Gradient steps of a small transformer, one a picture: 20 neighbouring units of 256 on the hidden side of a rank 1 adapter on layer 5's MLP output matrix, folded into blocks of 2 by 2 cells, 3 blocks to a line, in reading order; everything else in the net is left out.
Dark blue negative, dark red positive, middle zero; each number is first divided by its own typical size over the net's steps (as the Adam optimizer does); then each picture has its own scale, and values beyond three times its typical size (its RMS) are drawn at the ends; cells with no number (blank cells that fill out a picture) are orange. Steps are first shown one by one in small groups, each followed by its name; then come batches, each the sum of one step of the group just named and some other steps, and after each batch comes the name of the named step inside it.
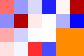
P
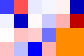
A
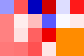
P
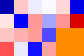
A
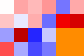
P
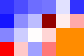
A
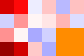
P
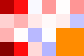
P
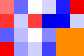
P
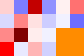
P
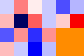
A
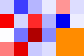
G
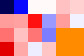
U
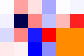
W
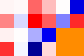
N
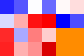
U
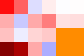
G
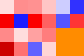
N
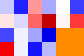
N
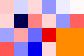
W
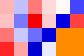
N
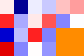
G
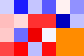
G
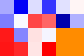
U
